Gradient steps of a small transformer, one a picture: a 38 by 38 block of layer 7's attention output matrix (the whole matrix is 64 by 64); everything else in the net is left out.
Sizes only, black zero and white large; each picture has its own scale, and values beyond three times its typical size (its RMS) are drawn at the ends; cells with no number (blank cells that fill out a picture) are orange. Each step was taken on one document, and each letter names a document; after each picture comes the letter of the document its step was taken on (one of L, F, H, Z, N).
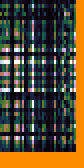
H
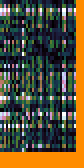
H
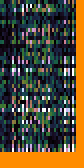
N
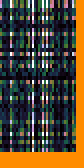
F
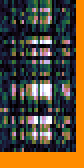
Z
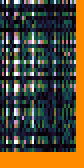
H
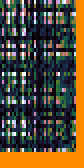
F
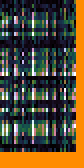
H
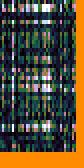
N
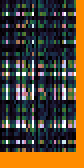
H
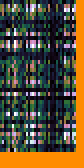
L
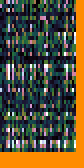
F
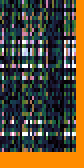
L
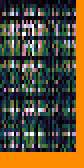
L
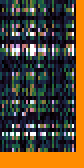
L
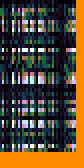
L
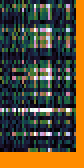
Z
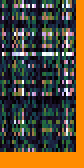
F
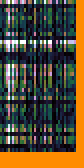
F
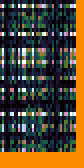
L
